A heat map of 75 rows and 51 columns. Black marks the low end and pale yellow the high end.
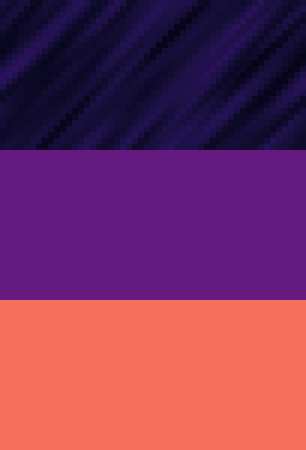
The table splits into 3 rows of 1 panel. Panel 1,1: very low, slanting up to the right, faint in contrast. Panel 2,1: low, flat. Panel 3,1: high, flat.
